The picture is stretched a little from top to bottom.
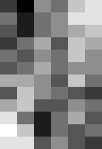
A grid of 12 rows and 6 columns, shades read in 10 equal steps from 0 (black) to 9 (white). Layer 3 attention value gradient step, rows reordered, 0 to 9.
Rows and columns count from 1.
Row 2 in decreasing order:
8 8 5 4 4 1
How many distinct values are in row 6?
4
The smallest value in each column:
2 0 1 3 3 2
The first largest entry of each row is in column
6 5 6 5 5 3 5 2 2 1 1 1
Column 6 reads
8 8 7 6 5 5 4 2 4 3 4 2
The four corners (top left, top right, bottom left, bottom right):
2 8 8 2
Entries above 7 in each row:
1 2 0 0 0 0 0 0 0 1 1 2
